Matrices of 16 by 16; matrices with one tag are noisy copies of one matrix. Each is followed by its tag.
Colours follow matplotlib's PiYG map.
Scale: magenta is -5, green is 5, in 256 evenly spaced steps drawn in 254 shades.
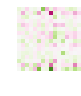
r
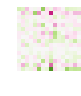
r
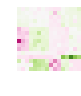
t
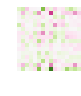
r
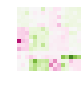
t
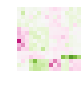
t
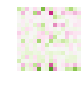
r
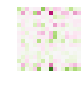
r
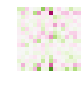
r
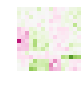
t
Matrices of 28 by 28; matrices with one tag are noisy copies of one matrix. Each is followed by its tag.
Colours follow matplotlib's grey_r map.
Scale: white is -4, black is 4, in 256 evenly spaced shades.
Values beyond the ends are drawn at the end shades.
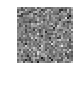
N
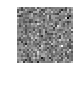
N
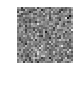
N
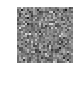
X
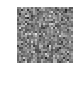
X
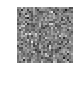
X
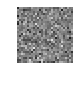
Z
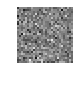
Z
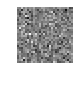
X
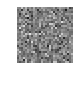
X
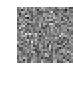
X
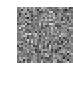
X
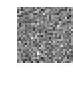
N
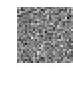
N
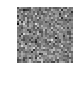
Z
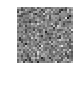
N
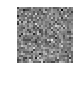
Z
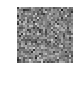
Z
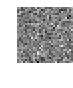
N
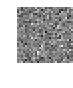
N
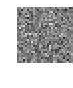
X
